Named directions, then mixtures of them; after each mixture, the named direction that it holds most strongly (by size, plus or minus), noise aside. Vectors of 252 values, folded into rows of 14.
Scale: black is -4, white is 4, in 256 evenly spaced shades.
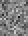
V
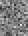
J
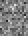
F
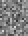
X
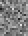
J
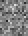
F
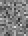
J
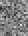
J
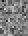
F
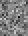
V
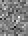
V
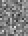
X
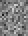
V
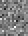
X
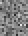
J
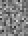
X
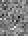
V
